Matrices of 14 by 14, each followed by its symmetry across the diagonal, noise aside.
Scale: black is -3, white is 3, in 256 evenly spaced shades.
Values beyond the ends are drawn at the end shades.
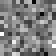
antisymmetric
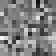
antisymmetric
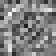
symmetric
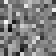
neither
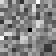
symmetric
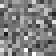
neither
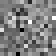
antisymmetric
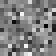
antisymmetric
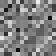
symmetric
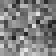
antisymmetric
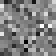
antisymmetric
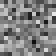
neither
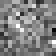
neither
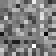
antisymmetric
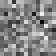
neither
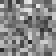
neither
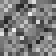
symmetric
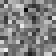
neither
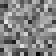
neither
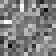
symmetric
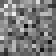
symmetric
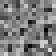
symmetric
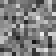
antisymmetric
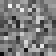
neither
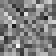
antisymmetric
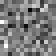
neither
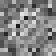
symmetric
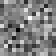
antisymmetric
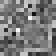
symmetric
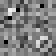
symmetric
